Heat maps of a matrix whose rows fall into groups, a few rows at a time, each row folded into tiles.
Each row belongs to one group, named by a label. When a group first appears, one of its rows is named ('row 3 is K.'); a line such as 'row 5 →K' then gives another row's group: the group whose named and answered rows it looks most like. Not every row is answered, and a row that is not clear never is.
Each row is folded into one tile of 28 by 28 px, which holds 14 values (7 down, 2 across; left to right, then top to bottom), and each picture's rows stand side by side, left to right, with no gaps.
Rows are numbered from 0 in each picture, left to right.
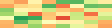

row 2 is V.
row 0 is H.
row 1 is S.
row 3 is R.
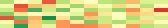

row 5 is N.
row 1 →H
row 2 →H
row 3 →R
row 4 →H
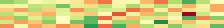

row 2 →H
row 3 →S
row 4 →S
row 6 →N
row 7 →V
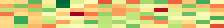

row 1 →H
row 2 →N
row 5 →V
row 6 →S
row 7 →H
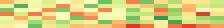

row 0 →S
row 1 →S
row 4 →H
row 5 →H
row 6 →H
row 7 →R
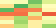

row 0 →R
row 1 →N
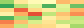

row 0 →N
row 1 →S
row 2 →R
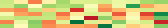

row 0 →N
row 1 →S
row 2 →R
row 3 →V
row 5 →V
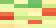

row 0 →R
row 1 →N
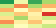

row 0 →N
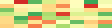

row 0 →H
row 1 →V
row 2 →S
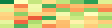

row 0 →V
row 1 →R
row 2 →V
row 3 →V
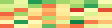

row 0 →R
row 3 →N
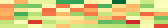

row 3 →S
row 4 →V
